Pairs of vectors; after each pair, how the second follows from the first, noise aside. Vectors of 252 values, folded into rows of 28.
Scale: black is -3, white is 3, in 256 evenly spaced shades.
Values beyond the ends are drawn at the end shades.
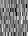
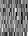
sign-scrambled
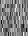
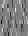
partly zeroed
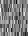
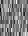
negated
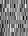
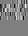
partly zeroed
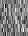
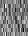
negated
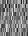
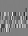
partly zeroed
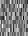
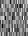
negated
